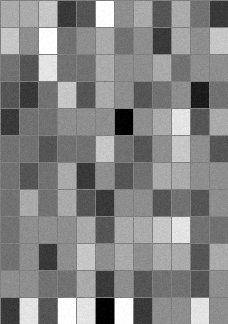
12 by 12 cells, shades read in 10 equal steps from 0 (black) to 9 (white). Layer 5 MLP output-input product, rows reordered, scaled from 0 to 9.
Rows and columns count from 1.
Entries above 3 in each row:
8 11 11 7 9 9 9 8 11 10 9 8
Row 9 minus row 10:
0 0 3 0 -1 -2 0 1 1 2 1 -2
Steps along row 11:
same down same up down up down up same down up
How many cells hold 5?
37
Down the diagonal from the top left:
6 5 8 7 5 7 3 5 7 6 3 5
